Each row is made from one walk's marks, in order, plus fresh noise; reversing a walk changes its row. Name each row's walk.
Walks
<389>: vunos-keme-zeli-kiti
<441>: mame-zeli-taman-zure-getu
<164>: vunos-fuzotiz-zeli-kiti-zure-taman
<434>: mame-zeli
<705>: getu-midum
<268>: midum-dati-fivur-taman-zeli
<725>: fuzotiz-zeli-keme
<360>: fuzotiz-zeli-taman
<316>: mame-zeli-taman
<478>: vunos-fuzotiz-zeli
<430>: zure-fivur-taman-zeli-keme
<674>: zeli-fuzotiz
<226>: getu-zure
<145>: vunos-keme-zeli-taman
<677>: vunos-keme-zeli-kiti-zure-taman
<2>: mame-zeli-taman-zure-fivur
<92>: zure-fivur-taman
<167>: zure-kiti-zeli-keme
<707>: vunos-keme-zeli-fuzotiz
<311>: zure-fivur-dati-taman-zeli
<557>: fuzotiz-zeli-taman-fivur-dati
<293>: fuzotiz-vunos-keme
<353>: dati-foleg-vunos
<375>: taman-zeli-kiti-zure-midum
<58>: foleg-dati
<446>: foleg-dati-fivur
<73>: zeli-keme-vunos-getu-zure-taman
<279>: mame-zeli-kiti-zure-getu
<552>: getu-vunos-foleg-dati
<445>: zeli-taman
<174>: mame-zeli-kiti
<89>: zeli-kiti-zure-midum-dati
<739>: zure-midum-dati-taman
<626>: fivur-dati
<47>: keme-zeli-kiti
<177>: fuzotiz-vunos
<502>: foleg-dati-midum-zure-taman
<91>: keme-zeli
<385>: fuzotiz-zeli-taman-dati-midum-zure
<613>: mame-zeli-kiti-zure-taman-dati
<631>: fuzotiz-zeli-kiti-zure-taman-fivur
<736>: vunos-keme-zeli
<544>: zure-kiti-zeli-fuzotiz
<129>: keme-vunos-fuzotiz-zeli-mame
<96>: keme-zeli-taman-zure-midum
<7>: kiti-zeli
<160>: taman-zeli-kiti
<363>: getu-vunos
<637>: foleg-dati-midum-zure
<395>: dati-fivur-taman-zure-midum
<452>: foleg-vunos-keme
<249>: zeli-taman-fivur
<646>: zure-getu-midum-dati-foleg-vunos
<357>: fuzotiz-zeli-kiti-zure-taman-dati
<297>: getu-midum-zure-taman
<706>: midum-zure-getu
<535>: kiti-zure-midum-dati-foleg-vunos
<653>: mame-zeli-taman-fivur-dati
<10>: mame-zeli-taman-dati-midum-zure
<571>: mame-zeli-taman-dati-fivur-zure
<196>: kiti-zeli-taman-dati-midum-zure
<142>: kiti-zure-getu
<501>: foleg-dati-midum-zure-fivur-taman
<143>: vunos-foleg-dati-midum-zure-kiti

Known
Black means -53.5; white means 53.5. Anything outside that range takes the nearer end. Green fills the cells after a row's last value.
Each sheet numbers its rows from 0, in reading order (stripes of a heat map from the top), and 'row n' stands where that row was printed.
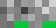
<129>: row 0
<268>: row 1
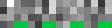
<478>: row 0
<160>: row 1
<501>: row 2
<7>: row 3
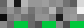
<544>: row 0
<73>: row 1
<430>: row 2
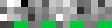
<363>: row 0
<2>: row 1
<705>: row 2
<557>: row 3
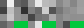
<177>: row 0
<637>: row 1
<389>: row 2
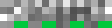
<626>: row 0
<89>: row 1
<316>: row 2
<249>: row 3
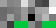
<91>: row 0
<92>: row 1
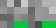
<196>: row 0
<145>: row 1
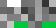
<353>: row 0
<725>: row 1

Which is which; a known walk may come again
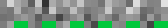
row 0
<143>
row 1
<7>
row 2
<501>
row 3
<677>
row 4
<395>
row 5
<91>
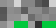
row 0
<452>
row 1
<47>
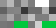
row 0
<129>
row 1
<353>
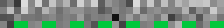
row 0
<160>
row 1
<89>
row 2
<571>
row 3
<279>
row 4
<167>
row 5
<653>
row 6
<502>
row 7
<706>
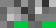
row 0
<293>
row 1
<360>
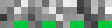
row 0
<739>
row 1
<311>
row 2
<552>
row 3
<445>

